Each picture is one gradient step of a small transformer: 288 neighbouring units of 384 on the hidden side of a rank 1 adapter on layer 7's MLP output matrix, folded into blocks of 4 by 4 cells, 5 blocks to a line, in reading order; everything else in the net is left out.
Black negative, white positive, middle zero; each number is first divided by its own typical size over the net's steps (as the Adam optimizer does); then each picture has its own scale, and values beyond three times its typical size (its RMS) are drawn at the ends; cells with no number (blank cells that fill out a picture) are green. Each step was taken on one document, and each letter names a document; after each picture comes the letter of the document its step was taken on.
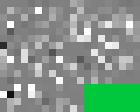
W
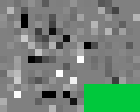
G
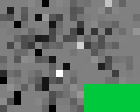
G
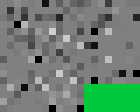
G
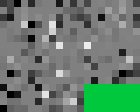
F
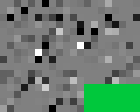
G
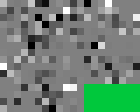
F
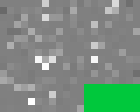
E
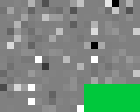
E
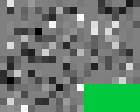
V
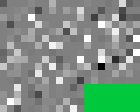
W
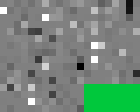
E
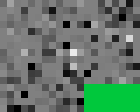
V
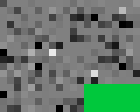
W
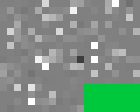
E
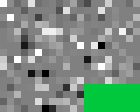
F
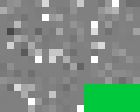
E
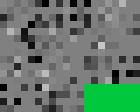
F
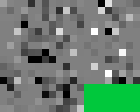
V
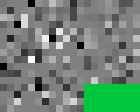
F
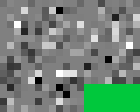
V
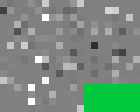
E
